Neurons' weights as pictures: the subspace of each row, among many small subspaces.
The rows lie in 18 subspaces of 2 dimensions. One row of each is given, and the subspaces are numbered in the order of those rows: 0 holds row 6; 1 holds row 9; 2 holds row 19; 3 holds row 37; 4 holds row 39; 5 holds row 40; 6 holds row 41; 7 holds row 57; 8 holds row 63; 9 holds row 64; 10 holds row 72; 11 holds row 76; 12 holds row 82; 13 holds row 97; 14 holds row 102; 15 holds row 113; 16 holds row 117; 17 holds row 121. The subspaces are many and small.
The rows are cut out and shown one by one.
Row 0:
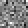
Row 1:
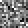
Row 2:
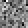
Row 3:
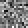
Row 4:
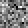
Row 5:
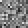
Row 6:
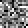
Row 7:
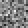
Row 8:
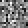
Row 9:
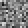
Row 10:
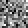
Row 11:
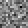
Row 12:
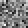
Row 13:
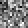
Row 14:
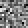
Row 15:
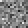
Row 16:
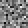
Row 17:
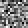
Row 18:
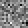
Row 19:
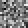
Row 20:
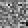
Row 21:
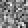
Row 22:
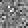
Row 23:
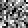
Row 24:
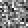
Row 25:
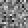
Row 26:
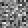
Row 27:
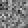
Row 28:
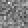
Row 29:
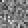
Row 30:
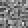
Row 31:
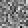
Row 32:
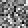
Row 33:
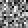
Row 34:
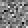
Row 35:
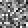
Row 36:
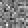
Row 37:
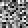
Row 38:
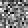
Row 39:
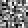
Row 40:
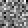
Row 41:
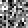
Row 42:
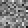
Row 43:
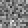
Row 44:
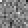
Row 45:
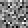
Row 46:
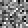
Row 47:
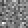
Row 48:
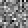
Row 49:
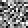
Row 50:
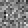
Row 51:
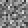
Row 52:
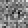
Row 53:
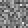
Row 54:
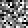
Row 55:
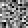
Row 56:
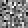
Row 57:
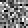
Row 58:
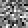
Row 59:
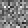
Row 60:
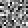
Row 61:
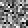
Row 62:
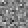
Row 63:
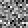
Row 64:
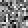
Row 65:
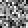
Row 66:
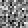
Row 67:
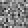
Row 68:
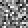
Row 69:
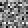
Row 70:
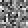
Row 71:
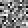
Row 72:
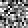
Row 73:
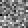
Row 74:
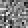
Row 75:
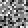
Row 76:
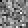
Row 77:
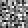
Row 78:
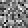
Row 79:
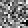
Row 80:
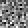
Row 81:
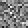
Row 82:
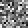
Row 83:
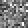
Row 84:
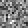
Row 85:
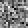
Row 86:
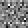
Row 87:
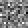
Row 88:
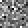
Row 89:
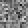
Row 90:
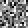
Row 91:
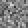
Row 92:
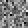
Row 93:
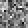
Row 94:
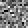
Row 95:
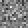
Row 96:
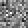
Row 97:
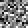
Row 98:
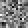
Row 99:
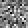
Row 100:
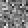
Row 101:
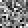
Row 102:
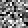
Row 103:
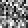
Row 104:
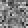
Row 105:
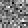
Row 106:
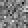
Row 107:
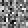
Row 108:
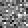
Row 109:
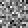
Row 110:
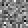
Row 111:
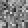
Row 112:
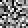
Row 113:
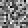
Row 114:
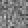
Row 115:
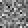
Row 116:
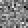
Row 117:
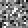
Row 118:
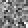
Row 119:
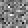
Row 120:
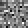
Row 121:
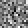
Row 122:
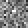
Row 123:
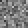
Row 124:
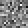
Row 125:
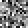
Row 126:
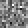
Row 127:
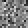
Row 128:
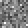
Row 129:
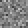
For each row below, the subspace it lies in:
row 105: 8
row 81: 17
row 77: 4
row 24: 11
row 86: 14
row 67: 10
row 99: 14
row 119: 13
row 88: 0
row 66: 6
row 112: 0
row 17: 10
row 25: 5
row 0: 5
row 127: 17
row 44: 8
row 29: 6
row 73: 13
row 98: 3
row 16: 15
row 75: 13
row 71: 12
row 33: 4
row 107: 9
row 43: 8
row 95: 1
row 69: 10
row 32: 17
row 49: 17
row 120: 2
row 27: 9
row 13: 6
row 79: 17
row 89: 1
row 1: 11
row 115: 0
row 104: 0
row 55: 3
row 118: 7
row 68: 15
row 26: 16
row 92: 4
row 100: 16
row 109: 8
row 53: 7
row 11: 15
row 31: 17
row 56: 4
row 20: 17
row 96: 1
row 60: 12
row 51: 15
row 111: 16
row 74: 12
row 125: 11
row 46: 3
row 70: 9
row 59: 14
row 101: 11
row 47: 3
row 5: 13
